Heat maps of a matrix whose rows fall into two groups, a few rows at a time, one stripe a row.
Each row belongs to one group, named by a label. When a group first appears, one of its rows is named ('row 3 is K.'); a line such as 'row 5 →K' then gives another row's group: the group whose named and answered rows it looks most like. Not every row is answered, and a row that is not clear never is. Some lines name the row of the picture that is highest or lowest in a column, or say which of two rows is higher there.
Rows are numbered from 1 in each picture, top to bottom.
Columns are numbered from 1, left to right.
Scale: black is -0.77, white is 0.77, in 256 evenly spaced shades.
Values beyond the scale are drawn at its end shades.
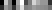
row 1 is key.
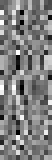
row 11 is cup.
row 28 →cup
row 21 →cup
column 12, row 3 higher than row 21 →Yes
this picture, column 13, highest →21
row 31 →cup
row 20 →cup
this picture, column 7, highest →27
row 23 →cup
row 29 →key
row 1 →cup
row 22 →key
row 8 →cup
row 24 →key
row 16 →cup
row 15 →key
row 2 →cup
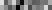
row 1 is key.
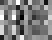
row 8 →key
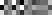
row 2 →key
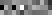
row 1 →cup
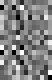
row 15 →cup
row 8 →cup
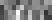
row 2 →key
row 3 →cup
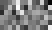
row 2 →cup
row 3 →key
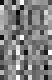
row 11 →cup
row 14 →cup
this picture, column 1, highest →2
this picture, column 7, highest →3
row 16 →cup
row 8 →key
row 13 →cup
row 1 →key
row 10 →cup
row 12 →key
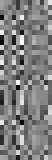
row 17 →cup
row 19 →key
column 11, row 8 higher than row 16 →Yes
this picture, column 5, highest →17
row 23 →cup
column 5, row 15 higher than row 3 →No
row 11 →key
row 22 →cup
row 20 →key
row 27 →cup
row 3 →cup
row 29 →key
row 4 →key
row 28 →key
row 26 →key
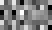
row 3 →key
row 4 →key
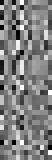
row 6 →key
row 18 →key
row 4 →key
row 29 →key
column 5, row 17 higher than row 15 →Yes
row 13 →key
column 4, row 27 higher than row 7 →Yes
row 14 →key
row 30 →cup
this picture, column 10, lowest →30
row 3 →key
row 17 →cup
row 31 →cup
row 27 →cup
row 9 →cup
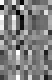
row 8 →key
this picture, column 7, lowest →11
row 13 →cup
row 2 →key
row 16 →cup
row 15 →cup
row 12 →cup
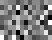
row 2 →cup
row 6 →cup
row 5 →cup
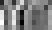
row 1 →key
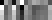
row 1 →key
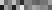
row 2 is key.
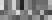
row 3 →cup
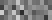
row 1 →cup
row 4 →cup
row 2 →key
